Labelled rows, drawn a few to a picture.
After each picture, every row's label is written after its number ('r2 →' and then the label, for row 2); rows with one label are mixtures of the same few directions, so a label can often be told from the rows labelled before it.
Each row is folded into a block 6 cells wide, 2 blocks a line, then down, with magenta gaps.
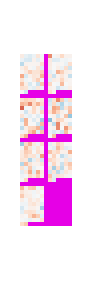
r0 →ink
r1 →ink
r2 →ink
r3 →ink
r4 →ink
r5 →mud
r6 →ink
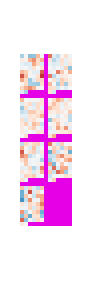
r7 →ink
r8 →ink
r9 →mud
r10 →ink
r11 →mud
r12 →mud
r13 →mud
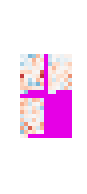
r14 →ink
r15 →ink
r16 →mud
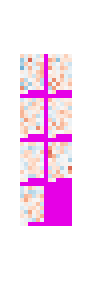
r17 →mud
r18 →mud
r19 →mud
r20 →mud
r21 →ink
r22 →mud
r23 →ink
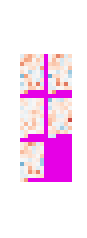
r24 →ink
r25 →ink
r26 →mud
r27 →ink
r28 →ink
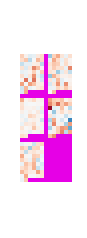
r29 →mud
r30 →ink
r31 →ink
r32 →ink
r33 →mud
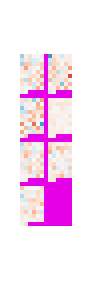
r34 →ink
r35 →ink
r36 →mud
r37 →ink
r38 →ink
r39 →ink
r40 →mud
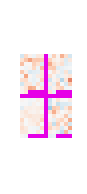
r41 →ink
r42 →mud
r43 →ink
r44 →ink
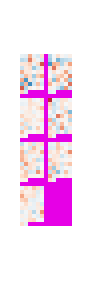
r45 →mud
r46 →ink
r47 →mud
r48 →ink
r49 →mud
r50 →mud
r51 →mud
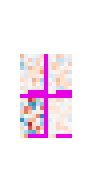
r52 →mud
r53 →ink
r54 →ink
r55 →ink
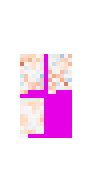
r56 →ink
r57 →mud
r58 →ink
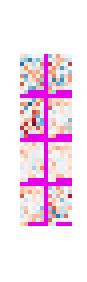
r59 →ink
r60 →mud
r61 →mud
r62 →ink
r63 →mud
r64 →ink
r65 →ink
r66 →mud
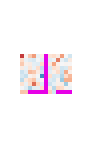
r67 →ink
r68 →mud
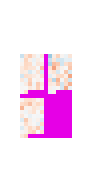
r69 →ink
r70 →ink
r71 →ink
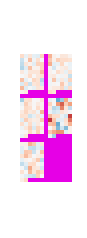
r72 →mud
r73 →ink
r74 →ink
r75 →ink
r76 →ink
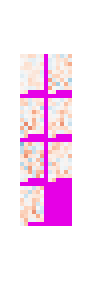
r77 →ink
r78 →mud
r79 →mud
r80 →mud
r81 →ink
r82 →ink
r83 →mud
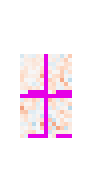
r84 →ink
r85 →mud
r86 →mud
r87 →mud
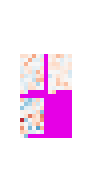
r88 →mud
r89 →ink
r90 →ink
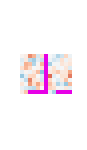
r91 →ink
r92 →ink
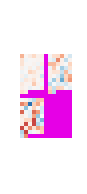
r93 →ink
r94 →mud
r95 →mud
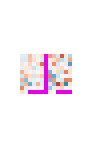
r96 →mud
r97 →mud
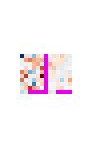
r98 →ink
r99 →mud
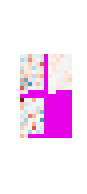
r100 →mud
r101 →mud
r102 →ink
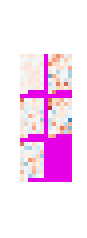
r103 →ink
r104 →ink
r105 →ink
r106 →ink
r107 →ink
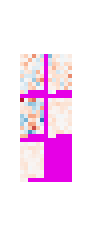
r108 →mud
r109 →ink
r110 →ink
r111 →ink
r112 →ink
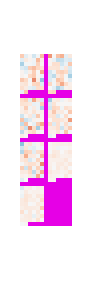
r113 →mud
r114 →ink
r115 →mud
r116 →ink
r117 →ink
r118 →ink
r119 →ink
